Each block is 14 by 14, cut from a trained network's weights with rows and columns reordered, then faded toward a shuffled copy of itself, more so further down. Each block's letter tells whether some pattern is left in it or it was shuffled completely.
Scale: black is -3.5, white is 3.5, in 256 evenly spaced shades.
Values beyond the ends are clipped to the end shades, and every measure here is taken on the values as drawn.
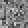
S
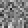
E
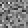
S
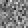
S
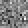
S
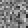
E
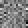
E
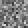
S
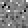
S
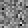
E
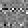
E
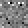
S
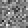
S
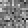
E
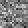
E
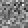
S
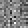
E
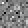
S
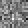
E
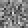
E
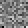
E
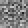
E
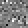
S
